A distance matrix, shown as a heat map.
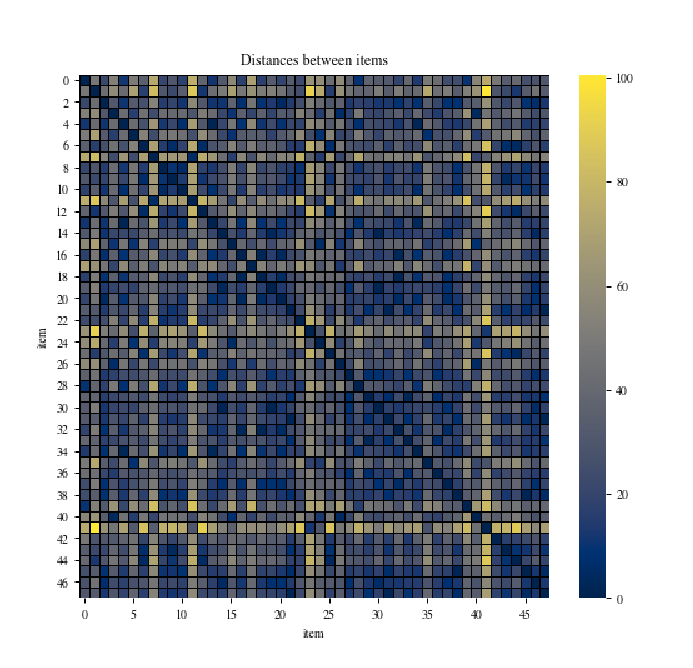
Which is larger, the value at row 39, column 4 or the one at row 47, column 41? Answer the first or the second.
the second
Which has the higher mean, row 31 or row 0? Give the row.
0
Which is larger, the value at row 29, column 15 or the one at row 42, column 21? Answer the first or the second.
the first
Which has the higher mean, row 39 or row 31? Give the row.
39
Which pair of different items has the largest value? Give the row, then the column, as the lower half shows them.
41, 1
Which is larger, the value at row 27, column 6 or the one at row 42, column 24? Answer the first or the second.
the second
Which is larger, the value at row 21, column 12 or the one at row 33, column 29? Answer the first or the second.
the first
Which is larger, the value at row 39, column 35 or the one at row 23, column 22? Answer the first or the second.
the second
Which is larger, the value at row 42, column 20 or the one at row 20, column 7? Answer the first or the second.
the second
